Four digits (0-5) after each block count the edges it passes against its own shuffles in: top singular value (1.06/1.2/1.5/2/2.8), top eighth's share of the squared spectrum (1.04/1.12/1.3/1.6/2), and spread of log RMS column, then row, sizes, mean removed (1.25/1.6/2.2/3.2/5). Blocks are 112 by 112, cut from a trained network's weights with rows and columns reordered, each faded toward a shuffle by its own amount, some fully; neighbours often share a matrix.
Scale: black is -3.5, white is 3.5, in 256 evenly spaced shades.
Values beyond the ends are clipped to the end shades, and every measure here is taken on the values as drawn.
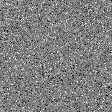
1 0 0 0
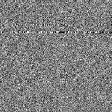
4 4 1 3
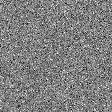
1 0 0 0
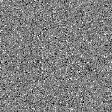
3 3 2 1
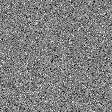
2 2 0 0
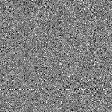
3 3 2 2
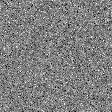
1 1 0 0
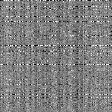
4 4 0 4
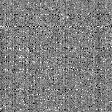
4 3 0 3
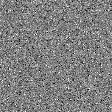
2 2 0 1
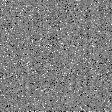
1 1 0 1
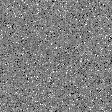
0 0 0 0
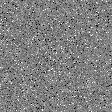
0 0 0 0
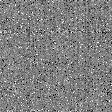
2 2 0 2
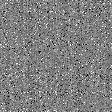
2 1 0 1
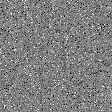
0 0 0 0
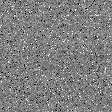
1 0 0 0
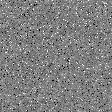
0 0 0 0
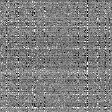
4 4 4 2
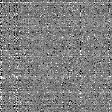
4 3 3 1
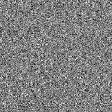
3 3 1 2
